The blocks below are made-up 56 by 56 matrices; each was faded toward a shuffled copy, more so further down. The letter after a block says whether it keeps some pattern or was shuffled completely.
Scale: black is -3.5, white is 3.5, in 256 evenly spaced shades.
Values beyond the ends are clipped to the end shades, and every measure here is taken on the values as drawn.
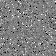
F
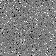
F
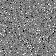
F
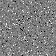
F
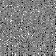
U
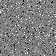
F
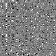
U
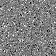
F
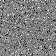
F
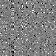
U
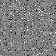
U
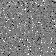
F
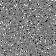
F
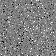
F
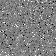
F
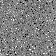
F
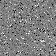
F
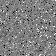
F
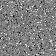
F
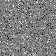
F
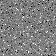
F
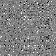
U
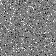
F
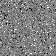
F
